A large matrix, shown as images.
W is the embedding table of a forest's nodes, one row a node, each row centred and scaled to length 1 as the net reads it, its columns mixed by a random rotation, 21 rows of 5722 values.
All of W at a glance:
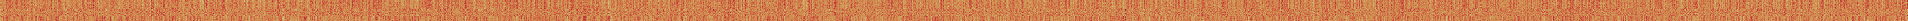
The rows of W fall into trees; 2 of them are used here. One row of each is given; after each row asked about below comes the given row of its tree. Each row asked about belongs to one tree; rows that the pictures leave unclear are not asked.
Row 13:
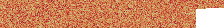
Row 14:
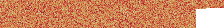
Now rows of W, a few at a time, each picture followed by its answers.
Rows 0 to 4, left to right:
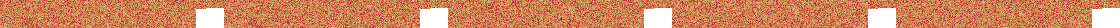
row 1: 14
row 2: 14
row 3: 14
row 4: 14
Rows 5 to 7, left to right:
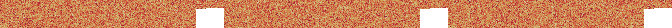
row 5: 14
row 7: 14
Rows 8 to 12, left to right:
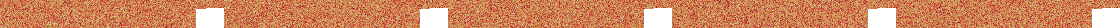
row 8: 14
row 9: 13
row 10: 13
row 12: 14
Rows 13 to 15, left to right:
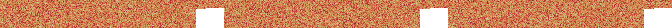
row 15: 14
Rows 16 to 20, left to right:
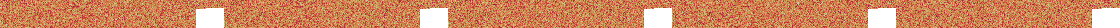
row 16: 13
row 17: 13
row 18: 13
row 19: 13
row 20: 13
